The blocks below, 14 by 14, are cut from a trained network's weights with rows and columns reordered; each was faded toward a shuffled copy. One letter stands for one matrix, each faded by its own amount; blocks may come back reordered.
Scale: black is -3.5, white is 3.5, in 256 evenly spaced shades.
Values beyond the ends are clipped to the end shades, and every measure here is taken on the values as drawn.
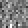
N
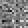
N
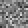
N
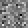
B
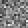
B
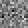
N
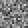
B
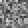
N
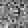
B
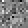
N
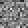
B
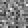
B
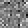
N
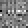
N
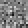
B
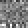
N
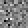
N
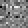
N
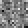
N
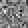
B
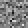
B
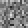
N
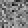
N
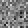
N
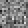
B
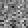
N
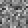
B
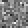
B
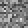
B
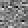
N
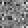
N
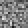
B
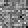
N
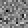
B
